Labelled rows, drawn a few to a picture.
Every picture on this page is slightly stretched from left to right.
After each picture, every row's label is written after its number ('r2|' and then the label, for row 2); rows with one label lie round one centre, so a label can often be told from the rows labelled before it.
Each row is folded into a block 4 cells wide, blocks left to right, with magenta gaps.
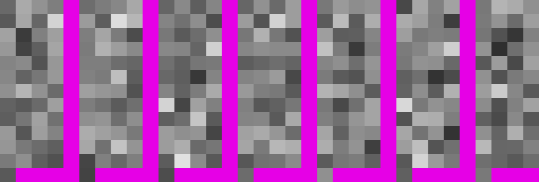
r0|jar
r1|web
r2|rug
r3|web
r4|jar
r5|rug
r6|jar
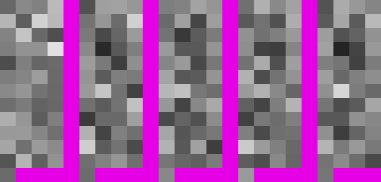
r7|web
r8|jar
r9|jar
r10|jar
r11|jar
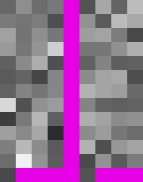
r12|rug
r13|web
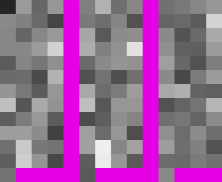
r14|rug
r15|rug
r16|jar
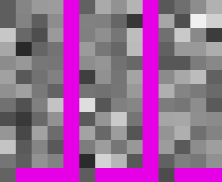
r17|jar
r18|rug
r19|web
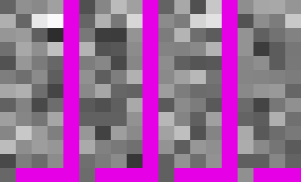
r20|web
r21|jar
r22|web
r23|jar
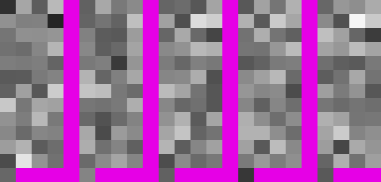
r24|rug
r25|jar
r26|web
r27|web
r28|web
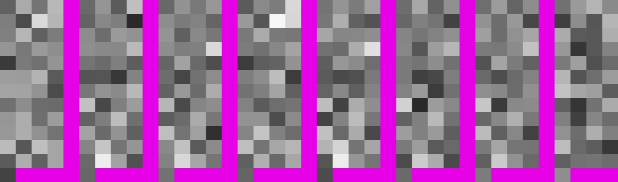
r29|web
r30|rug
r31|rug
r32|web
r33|rug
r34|rug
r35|rug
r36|jar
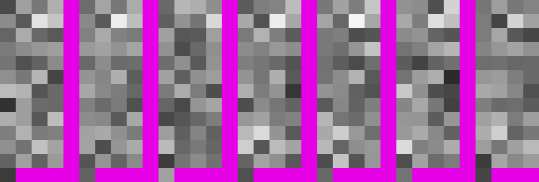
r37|web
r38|web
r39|jar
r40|web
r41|web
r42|web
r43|web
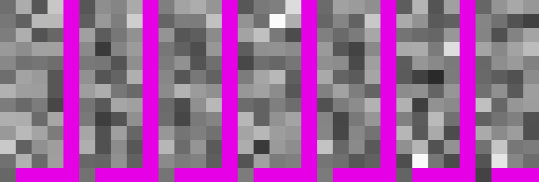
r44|web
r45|jar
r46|jar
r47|web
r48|jar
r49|rug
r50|rug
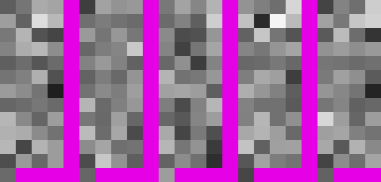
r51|web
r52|rug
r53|jar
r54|web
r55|web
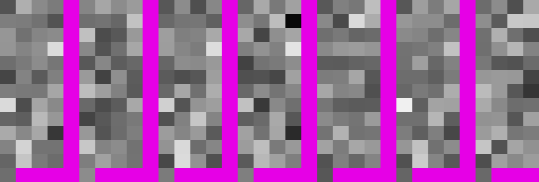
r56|rug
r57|jar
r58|rug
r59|rug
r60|web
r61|rug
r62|web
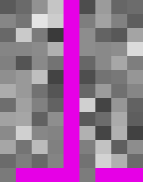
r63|web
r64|rug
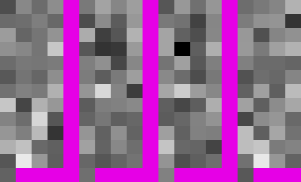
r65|rug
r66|jar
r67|jar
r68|rug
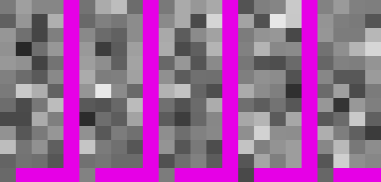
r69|jar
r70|jar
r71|jar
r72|web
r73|rug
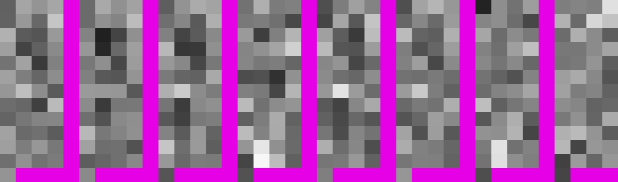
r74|jar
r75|jar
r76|jar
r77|rug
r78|jar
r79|jar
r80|rug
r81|web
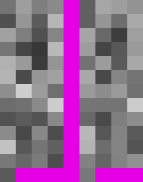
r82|jar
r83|jar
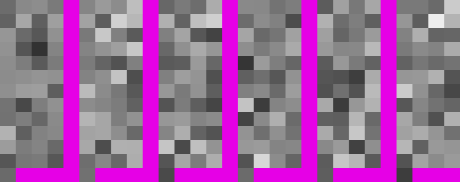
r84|jar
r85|web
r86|web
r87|rug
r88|rug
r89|web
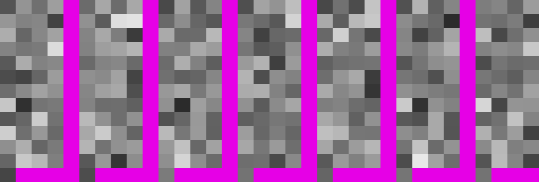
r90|rug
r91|web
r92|rug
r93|jar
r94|web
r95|rug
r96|rug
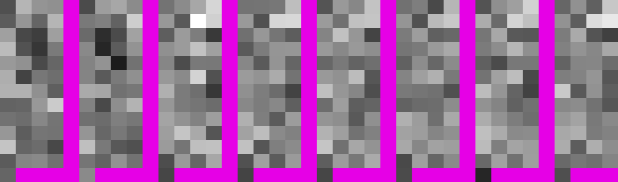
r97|jar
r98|jar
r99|web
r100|web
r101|web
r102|web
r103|web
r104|web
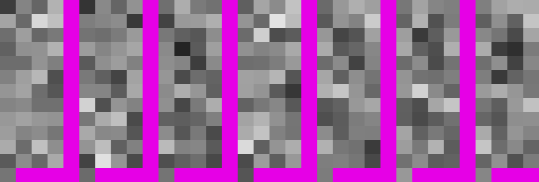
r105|web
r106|rug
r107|jar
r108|web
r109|jar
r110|jar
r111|jar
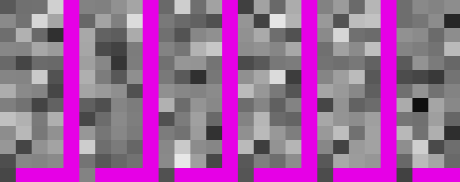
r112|web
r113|jar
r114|rug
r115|web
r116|web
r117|rug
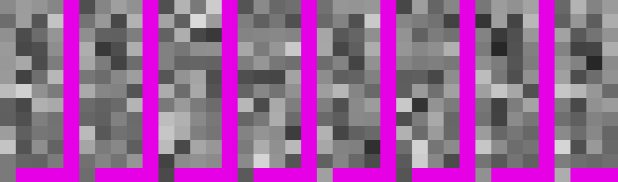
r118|jar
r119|jar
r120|web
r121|rug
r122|jar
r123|rug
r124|jar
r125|jar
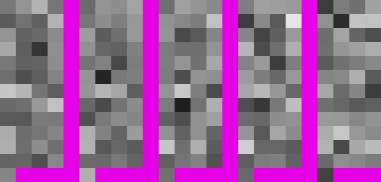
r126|jar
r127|jar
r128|jar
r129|jar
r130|web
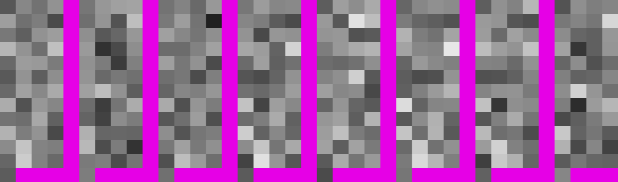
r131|rug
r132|jar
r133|rug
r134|rug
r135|web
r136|rug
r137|rug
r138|jar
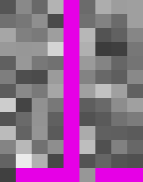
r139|rug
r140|jar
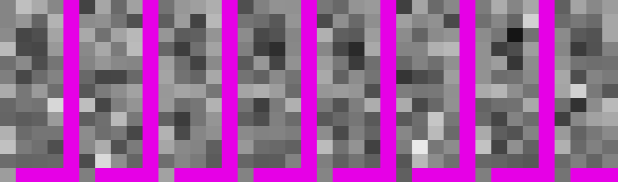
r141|jar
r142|rug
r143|jar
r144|jar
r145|jar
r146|rug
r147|jar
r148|jar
